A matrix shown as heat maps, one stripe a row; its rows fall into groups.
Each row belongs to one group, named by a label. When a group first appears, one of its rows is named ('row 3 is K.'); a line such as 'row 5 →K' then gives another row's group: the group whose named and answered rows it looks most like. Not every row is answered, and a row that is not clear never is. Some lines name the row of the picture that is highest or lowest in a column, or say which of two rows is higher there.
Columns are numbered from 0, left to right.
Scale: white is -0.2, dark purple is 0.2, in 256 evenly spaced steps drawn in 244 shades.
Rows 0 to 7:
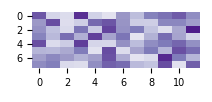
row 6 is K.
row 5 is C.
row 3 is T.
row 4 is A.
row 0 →A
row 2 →C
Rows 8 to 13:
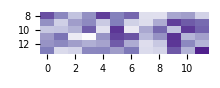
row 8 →T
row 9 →K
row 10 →C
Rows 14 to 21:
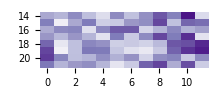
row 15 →A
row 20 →T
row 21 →A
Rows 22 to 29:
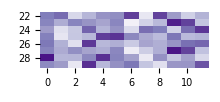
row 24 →C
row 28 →T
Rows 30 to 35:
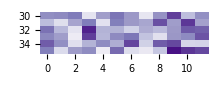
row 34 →T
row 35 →K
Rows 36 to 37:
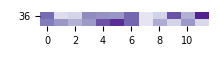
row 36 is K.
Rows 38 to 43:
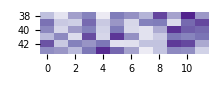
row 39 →C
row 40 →K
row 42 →K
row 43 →T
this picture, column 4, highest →43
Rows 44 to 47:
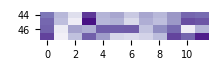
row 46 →T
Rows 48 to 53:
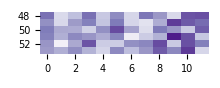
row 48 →C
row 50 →T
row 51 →K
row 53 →A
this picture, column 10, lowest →50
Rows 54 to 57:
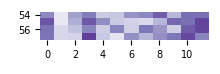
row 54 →A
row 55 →K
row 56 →C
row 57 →A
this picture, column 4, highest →55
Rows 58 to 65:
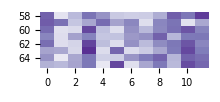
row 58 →K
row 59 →T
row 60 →A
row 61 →A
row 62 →A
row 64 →A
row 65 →C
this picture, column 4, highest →59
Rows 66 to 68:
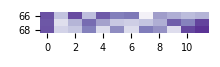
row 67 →K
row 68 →C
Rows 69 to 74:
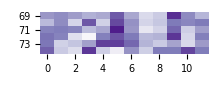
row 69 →K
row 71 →T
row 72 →T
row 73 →T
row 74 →A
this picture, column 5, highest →71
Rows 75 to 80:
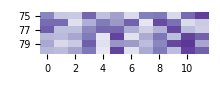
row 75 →C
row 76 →T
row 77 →T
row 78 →C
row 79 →A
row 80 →C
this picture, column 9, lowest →75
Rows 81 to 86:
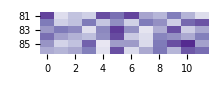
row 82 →C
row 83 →T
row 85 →A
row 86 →C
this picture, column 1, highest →83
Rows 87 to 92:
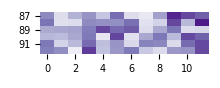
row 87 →K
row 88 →K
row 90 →C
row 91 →C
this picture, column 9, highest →87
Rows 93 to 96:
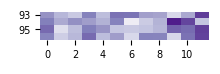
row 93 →C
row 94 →K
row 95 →K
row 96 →C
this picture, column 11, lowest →94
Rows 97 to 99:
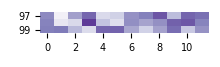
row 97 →A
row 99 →T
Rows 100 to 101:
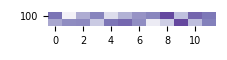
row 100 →A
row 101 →T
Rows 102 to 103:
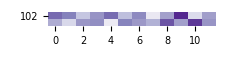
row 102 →T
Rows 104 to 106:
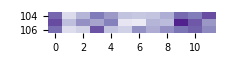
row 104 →K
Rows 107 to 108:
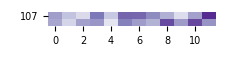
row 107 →C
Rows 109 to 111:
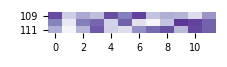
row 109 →T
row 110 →K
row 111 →A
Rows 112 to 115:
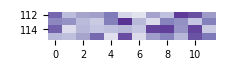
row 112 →K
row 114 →A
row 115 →C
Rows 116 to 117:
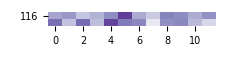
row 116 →T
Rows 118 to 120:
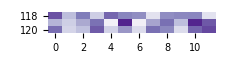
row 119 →C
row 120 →C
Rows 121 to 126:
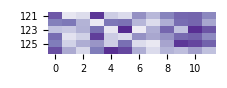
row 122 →T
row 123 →C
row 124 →A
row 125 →K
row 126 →T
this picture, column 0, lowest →123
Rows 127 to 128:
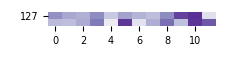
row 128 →C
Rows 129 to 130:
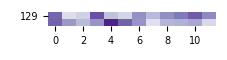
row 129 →A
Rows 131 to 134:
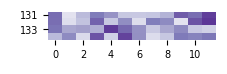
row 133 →T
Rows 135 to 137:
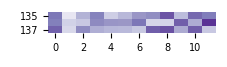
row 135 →A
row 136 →K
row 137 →A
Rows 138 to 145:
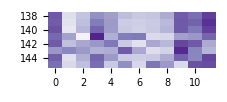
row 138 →K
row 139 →K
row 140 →K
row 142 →K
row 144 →K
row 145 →C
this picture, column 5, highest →143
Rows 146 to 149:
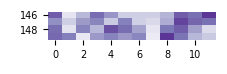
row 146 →K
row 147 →K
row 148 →T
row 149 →T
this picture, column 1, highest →149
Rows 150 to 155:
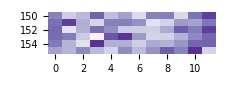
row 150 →C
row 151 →T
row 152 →K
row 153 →T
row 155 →A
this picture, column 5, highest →153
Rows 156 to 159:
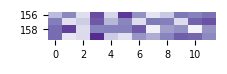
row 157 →C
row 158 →T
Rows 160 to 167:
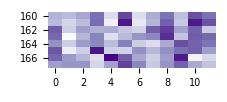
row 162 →A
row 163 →A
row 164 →K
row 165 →A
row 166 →T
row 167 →T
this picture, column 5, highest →161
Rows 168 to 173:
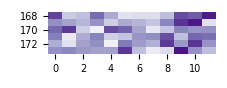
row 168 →K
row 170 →T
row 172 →A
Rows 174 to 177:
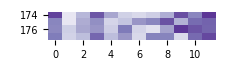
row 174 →K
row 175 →A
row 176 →K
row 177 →C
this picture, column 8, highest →175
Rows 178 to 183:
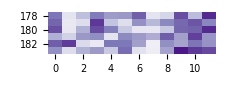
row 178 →K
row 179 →A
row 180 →K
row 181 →A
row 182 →T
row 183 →K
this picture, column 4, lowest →181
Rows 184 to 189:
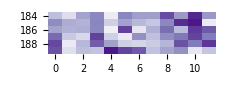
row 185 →A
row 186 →C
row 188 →K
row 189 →T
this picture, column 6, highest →189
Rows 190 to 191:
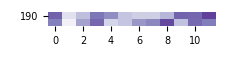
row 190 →K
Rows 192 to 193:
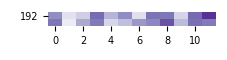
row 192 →C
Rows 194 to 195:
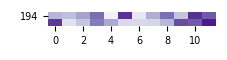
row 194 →C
